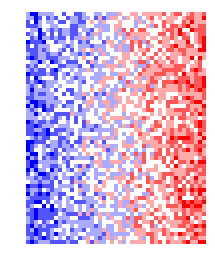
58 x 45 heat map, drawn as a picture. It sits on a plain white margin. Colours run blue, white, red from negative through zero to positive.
There are no regular stripes. There is an overall slope up to the right. The texture is fine-grained noise.
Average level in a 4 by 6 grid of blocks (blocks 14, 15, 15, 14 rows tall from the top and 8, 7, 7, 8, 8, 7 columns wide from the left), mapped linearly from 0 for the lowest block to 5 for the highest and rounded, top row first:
112345
012345
012345
012345
